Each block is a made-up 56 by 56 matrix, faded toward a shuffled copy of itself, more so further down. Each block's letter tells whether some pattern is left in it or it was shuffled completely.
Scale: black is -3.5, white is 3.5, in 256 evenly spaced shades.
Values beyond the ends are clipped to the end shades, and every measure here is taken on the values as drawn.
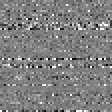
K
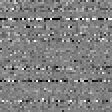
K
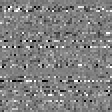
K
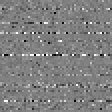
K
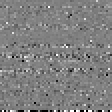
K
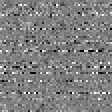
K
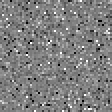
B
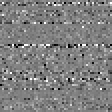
K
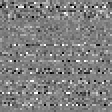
K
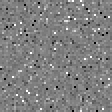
B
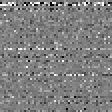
K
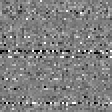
K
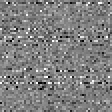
K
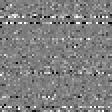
K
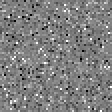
B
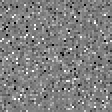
B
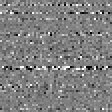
K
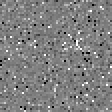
B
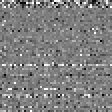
K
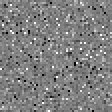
B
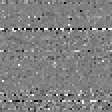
K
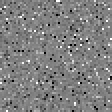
B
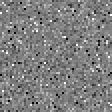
B
